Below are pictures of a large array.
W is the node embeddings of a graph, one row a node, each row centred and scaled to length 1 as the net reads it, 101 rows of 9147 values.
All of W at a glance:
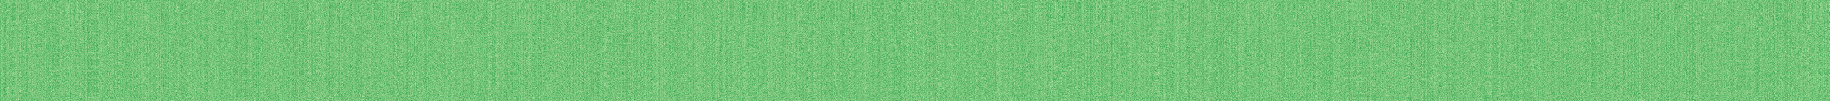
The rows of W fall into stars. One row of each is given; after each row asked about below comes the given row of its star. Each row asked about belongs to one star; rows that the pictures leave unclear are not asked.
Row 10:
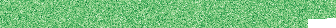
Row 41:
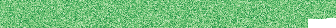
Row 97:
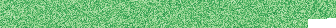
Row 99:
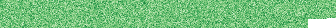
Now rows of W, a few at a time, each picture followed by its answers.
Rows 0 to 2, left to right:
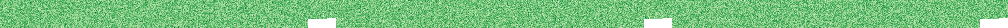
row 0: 99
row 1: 41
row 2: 10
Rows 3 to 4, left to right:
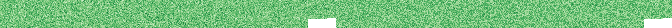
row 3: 97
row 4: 97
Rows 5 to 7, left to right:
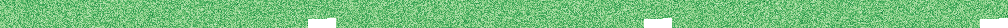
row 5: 97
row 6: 10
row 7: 97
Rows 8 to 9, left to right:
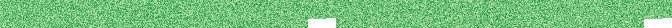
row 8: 97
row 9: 97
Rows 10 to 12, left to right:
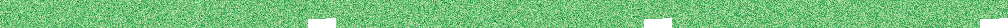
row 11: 10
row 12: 97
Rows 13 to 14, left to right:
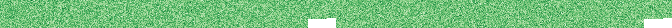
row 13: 41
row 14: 97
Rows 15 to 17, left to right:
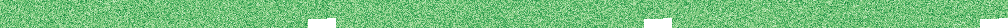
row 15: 97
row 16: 97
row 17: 97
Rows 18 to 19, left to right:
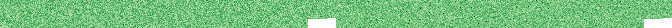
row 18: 97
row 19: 97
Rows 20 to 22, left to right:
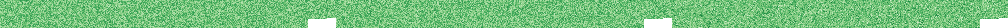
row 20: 10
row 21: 99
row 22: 99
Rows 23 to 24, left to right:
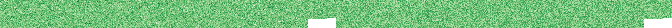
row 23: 10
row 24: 41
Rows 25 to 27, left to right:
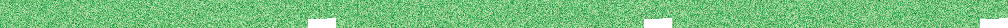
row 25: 97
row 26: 99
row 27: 10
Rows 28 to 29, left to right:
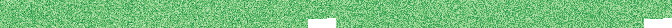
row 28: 99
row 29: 99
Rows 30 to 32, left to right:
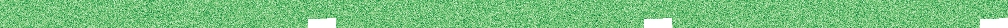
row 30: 97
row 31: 10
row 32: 41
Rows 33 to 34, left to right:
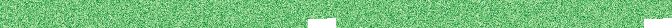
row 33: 97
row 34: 41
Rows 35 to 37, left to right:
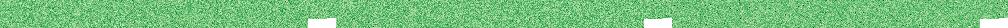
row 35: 41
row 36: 99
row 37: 97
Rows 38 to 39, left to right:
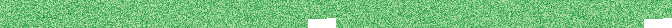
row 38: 99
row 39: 41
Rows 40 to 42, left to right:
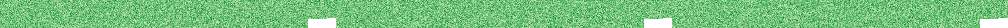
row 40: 41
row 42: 99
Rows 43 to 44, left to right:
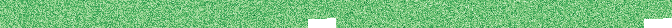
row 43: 10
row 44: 41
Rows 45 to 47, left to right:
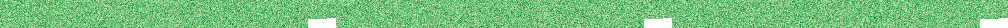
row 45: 99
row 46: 41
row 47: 99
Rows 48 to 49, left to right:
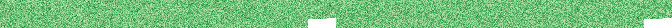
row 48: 99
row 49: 99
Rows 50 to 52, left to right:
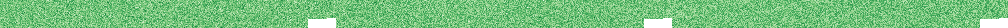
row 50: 99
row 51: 99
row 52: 97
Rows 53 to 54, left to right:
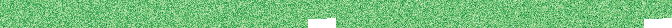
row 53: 41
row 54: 41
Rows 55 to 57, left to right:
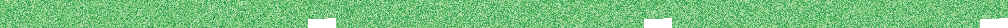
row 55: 41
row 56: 41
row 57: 97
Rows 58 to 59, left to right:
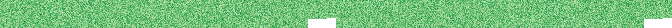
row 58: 99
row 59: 41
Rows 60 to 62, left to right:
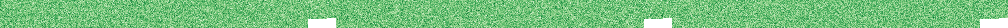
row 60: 99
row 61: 10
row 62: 41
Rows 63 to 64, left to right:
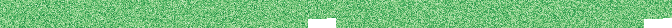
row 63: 99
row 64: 41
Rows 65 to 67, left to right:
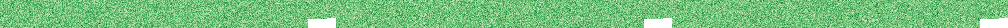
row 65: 41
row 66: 97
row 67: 10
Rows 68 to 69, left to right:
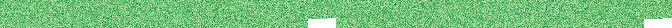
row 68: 41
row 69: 99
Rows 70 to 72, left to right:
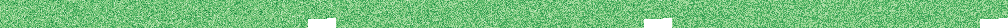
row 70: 97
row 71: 10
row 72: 99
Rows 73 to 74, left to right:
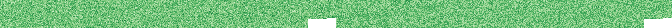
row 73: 99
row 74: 99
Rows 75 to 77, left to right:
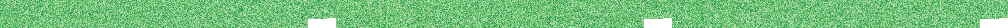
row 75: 41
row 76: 41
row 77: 97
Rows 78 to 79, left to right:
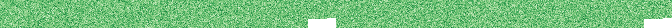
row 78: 97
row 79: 99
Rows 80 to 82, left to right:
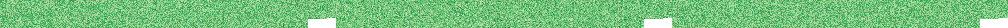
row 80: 99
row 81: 97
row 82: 41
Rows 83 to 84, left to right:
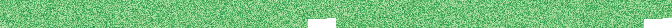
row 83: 10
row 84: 10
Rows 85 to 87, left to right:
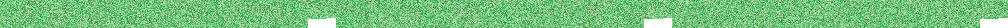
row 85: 41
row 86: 41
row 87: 99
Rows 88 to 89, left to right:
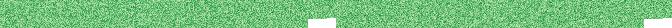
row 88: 41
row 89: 99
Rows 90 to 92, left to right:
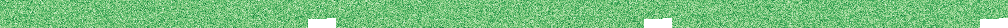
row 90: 10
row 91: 99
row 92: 10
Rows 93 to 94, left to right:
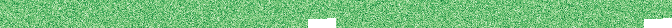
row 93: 97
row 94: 10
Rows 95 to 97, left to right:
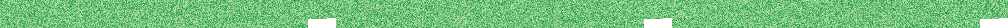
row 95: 99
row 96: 99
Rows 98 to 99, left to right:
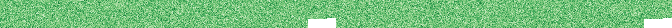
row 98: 97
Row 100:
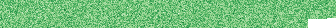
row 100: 97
